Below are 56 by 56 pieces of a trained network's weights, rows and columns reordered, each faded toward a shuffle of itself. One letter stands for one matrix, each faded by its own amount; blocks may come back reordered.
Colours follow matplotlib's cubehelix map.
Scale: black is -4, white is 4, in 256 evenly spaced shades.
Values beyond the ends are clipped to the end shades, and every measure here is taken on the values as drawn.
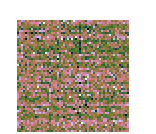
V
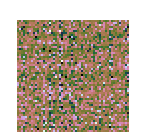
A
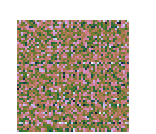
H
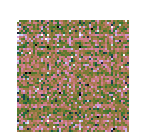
V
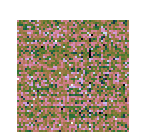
V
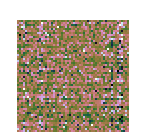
V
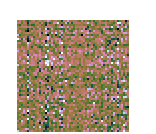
A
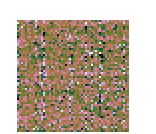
A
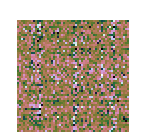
A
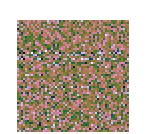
H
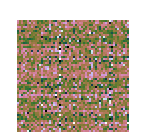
A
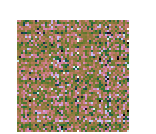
A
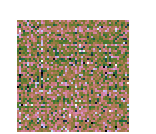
V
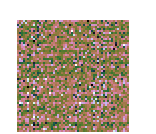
V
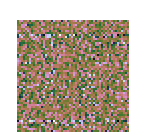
H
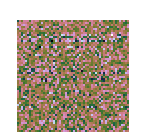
H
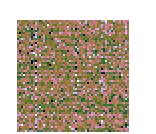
V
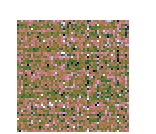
V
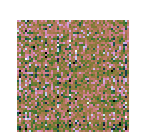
A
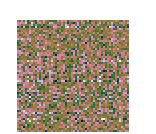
H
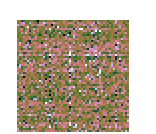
V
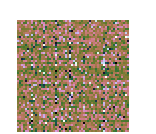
V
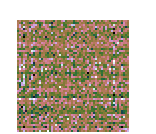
A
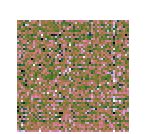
V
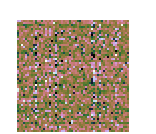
V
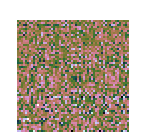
H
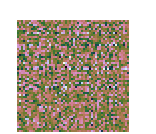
H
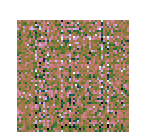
A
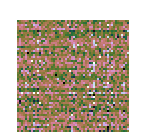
A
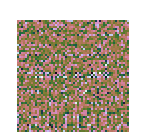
H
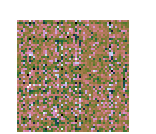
A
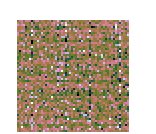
V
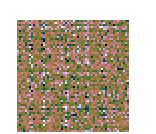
A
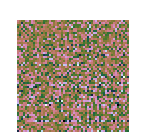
H
